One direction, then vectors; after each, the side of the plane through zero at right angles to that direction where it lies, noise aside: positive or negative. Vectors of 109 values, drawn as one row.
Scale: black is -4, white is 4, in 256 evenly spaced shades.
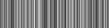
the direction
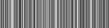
negative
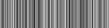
negative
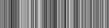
positive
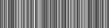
positive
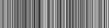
negative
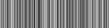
negative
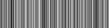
positive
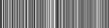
negative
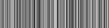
negative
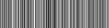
positive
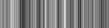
negative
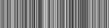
negative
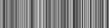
positive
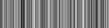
positive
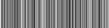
negative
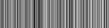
negative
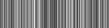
positive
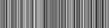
positive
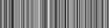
positive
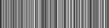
positive
